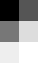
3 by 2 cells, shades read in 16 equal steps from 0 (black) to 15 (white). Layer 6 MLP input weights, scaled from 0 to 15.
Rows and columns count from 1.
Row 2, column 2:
13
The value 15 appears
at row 3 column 2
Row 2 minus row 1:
7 8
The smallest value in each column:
0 5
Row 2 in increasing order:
7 13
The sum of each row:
5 20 29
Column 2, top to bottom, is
5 13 15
